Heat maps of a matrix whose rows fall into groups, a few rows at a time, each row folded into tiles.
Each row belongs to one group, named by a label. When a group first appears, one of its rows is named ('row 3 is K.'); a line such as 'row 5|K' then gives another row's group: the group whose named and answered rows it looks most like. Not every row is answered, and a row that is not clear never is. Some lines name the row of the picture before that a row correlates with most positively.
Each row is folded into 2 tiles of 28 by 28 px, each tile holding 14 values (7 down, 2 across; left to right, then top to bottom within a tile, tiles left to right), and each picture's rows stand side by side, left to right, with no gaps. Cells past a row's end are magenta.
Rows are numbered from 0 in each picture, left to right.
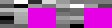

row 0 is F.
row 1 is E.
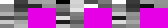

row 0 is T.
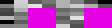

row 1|E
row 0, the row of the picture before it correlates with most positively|1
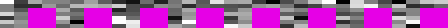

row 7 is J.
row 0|T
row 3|F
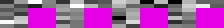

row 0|J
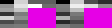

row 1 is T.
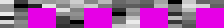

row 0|T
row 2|F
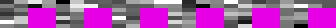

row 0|J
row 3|T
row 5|E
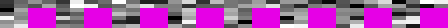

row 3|F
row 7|J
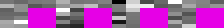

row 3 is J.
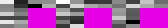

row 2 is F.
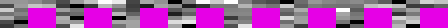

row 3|J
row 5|J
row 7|J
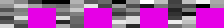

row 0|E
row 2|J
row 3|J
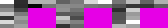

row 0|T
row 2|F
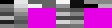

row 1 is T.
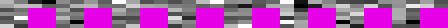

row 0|E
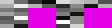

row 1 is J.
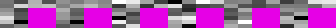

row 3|J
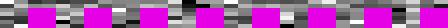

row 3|T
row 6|F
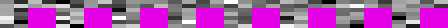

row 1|J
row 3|F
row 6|E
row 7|F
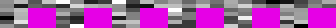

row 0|F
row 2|T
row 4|E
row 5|J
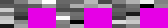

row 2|J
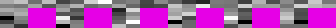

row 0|F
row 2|F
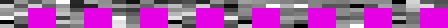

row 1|T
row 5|E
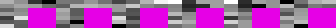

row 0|E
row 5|J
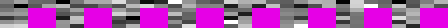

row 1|J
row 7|J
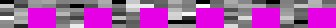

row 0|J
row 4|E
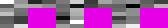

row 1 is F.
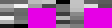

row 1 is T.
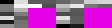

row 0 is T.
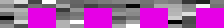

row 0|F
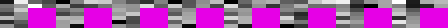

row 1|J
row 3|J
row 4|J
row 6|T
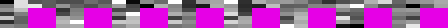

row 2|T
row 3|T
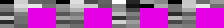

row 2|T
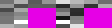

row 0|F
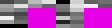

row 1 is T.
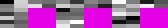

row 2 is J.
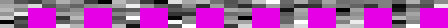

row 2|E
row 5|F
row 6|F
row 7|F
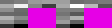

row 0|E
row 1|E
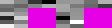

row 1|F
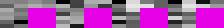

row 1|J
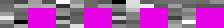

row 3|F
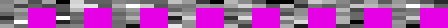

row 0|F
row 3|E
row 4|E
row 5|J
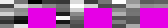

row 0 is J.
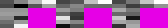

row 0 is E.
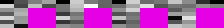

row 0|J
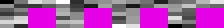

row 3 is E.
